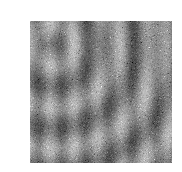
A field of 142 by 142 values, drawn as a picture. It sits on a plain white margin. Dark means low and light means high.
Histogram: bell-shaped. Stripes: upright, repeating 6 times. Rings: centred on the top left. Slope: none. Average level on the scale: 50%. Seam: none.
